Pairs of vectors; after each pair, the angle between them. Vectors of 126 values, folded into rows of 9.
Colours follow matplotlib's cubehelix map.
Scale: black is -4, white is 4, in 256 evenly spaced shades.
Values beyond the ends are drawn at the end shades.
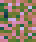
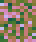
nearly opposite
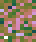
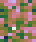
partly opposed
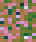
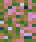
nearly opposite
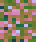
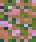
nearly parallel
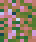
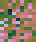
nearly opposite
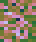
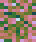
nearly opposite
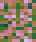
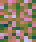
nearly parallel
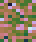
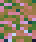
partly opposed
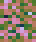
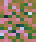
nearly parallel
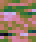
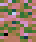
partly aligned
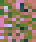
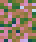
partly opposed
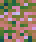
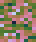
partly aligned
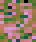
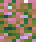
nearly opposite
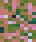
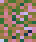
partly aligned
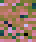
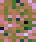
partly opposed
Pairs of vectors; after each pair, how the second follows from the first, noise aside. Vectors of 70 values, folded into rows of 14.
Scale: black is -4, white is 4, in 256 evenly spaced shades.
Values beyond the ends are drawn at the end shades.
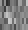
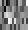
scaled up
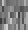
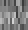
shuffled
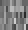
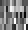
scaled up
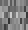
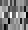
scaled up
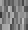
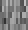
shuffled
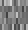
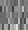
wrapped around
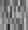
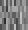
wrapped around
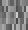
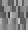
wrapped around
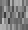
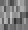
shuffled
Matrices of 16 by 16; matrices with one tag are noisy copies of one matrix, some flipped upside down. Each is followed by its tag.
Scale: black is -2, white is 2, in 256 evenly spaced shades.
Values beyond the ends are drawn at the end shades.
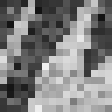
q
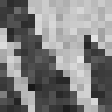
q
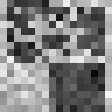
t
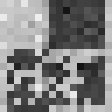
t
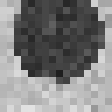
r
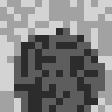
r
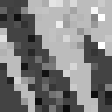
q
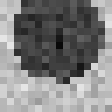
r
